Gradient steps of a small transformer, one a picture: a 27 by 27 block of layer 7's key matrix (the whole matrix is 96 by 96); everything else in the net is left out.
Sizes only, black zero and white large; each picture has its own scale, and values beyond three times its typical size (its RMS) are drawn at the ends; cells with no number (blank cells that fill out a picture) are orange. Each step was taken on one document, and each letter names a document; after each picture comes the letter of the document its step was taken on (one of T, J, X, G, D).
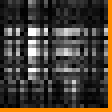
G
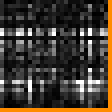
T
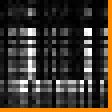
T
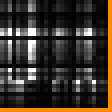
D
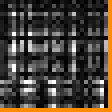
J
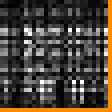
G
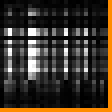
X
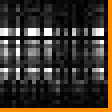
T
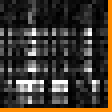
T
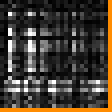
J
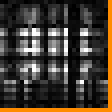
T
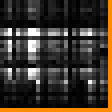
D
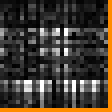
G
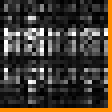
D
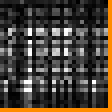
G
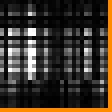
X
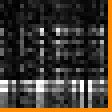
G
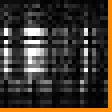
X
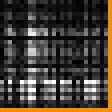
G
